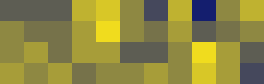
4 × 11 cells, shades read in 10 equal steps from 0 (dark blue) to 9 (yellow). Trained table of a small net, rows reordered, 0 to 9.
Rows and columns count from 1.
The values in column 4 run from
4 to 7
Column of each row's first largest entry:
5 5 9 9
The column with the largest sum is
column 5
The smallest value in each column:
3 3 3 4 5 3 2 5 0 4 2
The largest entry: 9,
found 2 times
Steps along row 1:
same same up up down down up down up up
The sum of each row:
50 55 56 58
